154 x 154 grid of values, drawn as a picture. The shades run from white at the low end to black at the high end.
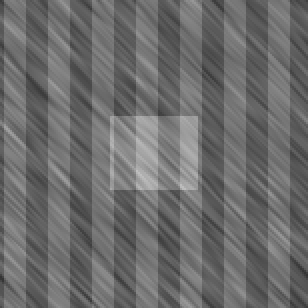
Slope: none. Stripes: upright, repeating 7 times. Ninth with the lowest average: centre. Odd patch: lower, in the centre. Average level on the scale: 60%.
